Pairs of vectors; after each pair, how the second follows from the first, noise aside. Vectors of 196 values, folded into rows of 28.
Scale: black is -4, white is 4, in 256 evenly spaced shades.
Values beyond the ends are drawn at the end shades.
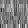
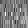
wrapped around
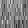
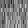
reversed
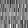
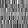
reversed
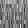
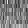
reversed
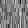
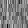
reversed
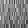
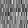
wrapped around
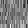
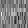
wrapped around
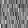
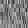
wrapped around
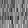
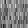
wrapped around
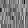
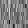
wrapped around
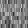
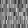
reversed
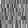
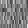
reversed
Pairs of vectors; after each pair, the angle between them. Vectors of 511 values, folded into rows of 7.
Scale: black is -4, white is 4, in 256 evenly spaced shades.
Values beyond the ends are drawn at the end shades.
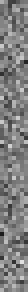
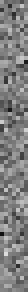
partly aligned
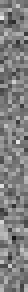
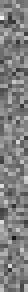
nearly parallel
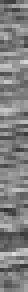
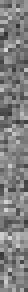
partly opposed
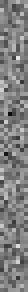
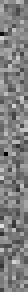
partly aligned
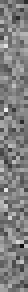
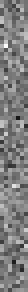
partly aligned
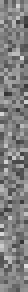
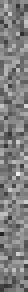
partly opposed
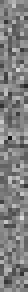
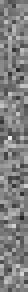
nearly opposite
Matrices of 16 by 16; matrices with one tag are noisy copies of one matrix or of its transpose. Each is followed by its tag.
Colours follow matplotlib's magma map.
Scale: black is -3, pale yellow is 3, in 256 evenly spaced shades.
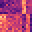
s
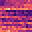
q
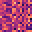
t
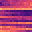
q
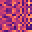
t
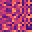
t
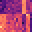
s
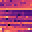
q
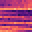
q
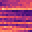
q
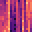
q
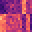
s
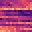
q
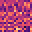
t
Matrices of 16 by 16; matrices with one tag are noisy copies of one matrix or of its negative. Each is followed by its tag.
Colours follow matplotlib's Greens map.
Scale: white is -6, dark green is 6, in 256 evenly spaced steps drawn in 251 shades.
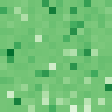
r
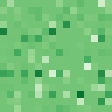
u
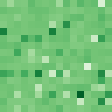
u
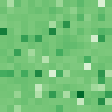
u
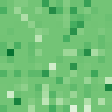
r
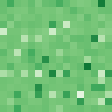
u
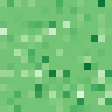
u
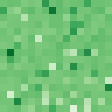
r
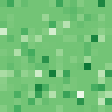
u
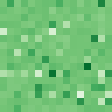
u
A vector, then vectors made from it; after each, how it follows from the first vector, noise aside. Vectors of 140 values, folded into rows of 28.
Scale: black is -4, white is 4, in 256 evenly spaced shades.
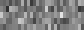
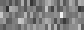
copied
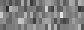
copied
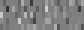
partly zeroed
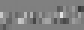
partly zeroed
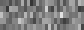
copied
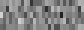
sign-scrambled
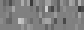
partly zeroed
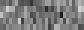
sign-scrambled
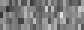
sign-scrambled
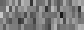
sign-scrambled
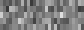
copied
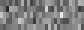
copied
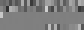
partly zeroed
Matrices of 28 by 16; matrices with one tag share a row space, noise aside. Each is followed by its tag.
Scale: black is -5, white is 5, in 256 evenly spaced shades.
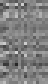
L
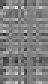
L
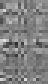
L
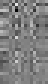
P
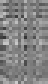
L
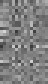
P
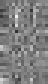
P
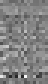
L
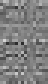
L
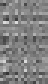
L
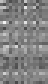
L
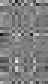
P
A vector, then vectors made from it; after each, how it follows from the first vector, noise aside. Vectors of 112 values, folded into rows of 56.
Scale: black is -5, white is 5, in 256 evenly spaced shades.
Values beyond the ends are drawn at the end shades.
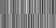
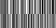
scaled up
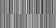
sign-scrambled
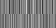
sign-scrambled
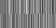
copied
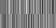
copied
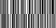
scaled up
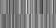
sign-scrambled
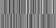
sign-scrambled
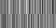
copied
